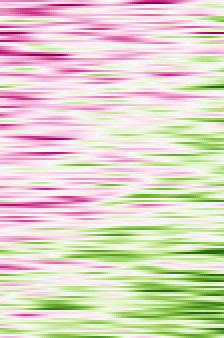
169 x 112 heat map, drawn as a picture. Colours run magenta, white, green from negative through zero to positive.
Slope: up to the bottom right. Grain: streaks across. Ninth with the highest average: bottom right. Mirror symmetry: none.
